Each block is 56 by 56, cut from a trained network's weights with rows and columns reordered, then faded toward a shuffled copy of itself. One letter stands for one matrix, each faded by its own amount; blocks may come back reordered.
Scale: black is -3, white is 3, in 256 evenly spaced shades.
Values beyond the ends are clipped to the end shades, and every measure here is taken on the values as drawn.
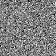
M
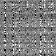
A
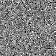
M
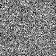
M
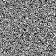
M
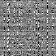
A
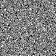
M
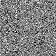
M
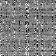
A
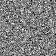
M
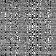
A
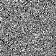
M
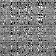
A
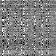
A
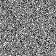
M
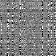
A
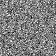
M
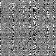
A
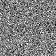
M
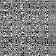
A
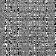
A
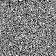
M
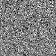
M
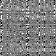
A
